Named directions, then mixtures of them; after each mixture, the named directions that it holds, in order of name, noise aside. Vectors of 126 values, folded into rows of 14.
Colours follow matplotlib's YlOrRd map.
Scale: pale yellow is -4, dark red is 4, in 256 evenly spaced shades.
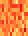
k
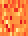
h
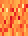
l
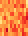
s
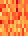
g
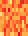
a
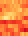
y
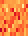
h, l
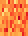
k, l, s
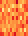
a, g, k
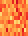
g, s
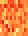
h, k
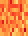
k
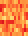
g, k, y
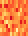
h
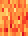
l, s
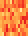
a, h, s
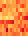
g, s, y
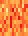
l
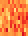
l, s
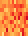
g, k, s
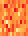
h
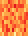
h, k, s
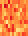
h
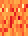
l
